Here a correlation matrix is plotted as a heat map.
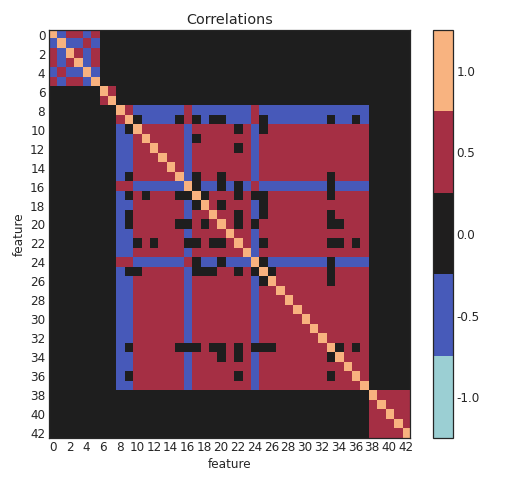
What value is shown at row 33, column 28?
0.5
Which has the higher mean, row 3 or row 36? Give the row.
36
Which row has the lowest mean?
8
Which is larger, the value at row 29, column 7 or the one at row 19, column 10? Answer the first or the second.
the second
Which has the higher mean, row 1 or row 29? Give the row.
29
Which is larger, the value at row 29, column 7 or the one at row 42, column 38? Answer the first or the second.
the second
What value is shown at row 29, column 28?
0.5
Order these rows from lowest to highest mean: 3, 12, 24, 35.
24, 3, 12, 35
